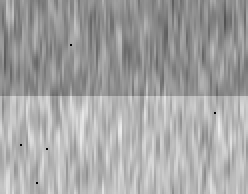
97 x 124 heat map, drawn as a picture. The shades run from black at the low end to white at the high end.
Grain: streaks running down. Seam: horizontal, 50% of the way down, the bottom part higher. Histogram: bell-shaped. Lone odd cells: 5, each lower than its neighbours.
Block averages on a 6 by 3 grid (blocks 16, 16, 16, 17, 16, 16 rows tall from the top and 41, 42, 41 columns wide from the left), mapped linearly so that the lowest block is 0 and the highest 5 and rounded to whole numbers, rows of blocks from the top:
1 0 0 / 1 0 1 / 0 1 1 / 5 5 5 / 5 5 5 / 5 5 5
